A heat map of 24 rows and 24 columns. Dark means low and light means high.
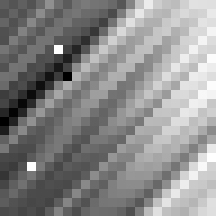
Grain: diagonal, up to the right. Slope: up to the right. Lone odd cells: 3, 2 higher and 1 lower than their neighbours.
